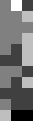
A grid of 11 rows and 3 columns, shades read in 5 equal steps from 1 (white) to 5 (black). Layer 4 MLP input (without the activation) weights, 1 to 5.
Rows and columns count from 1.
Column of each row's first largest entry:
3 1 1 1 2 1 3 2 1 2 2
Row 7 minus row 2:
0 0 2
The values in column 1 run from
2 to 4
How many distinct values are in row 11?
2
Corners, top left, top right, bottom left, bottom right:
3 4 2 5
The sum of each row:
8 8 9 8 9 10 10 9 12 11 12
